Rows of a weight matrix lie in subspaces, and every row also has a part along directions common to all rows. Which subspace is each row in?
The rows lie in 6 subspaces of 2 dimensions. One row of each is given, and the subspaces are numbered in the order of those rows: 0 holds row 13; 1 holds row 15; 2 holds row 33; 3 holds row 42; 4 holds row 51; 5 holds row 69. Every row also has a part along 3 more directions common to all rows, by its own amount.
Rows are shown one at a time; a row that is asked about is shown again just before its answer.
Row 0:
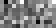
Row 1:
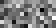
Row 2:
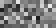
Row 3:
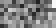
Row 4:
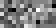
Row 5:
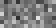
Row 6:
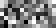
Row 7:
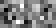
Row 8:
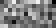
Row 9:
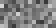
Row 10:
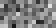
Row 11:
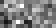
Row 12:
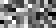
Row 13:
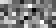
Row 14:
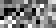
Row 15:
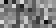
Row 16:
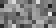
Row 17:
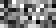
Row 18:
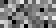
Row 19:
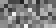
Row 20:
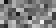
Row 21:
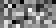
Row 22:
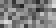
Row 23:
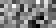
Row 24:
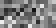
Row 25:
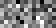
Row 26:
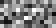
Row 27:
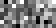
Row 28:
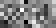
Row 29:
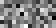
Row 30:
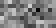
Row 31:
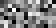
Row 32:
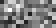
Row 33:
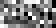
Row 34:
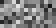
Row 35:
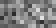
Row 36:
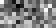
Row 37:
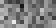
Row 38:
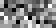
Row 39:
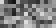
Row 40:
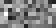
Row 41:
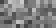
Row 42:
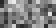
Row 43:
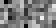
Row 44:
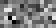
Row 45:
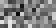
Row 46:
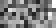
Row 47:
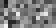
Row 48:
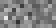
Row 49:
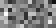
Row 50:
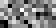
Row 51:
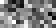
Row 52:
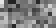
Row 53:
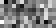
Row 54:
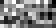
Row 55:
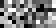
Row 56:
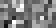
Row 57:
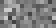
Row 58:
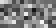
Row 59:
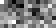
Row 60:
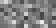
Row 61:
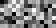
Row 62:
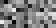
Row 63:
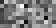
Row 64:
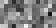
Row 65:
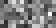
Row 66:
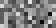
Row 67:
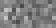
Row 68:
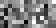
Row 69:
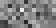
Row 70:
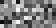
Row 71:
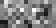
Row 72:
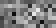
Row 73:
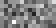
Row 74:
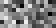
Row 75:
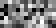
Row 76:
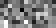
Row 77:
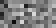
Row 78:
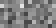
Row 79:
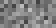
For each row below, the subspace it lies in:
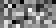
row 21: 1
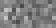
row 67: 4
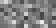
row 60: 0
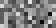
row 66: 3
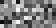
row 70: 0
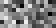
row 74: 4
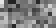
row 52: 3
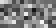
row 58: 0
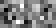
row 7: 4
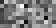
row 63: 1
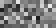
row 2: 0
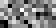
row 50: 5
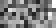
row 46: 2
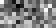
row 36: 0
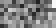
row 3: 2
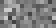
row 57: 4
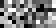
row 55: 2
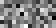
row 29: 5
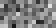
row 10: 3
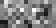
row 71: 5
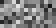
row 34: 0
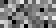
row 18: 1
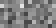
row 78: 3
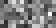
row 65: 3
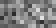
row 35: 2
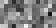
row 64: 3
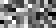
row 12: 4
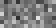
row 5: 0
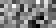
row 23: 1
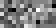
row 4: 2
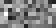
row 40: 3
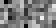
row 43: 3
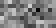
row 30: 2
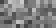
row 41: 1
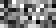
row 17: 2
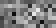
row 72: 2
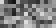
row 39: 2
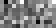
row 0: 1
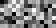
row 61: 0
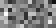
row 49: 3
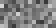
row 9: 3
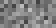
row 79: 1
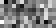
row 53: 1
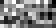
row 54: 2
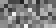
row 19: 1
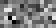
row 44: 4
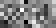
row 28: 5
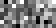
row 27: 1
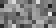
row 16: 3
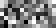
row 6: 5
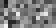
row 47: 5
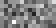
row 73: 1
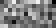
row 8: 2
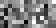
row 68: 5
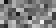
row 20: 3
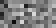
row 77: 1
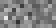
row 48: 4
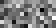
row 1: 5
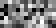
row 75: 0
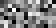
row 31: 4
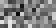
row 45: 5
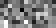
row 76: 5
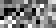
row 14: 5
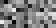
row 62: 4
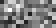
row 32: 4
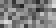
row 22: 2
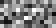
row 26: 0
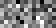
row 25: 0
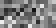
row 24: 5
